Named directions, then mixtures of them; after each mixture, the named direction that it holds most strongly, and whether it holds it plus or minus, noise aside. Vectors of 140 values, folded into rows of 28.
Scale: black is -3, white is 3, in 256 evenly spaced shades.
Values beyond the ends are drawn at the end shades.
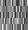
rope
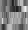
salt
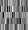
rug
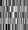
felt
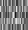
rope, plus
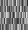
rope, minus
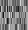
rug, plus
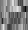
salt, minus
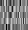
felt, plus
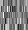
rug, minus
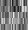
salt, plus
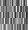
rope, plus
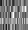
felt, plus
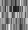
salt, plus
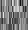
salt, minus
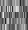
rug, minus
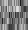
salt, minus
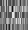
felt, plus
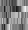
salt, plus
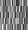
rope, plus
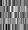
felt, plus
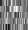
felt, plus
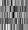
felt, minus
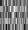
felt, plus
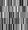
rope, minus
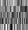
felt, minus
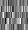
rug, minus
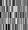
felt, plus
